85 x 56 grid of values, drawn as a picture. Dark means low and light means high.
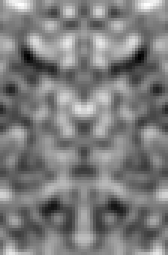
The texture is blotchy. On average the colour sits 50% of the way up the scale. There are no lone odd cells. The left and right halves mirror each other. The histogram is bell-shaped.
